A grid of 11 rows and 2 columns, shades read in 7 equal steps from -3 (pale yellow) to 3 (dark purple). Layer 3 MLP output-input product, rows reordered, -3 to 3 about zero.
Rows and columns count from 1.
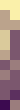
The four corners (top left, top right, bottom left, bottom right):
-3 -3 3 0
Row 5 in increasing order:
-2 1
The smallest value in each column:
-3 -3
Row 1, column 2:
-3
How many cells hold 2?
1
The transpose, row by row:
-3 -1 -1 -2 -2 -1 1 0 1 1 3 / -3 -3 -1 1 1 1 0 1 1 2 0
